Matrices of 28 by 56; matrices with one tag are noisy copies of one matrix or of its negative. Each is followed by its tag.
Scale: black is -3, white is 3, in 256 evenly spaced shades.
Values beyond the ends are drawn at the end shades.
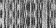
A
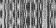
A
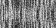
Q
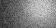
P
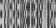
A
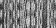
A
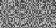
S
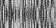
Q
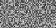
S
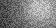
P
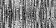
Q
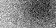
P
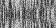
Q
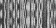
A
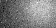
P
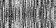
Q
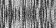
Q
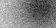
P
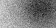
P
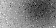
P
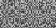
S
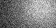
P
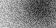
P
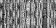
A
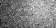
P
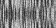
Q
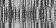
Q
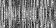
Q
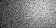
P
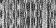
A
